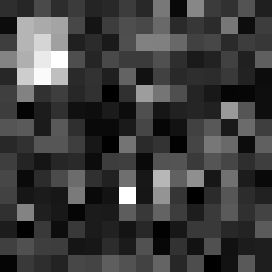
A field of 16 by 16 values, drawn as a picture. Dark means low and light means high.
The top left is the ninth with the highest average. No single row or column stands out from its neighbours. In the top left lies a patch that is higher than the rest. The halves do not mirror each other. The values are skewed, with a long tail toward high values.
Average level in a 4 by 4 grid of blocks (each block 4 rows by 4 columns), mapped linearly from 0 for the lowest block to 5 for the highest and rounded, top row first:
5 1 2 1
3 0 1 1
1 2 2 1
1 1 1 1
